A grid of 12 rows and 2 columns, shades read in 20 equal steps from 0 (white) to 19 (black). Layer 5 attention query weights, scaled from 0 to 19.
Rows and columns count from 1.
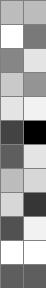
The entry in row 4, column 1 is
4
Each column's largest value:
14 19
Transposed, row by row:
5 0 9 4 2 14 12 5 3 13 0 12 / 5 10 2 8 1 19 2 3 15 1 0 12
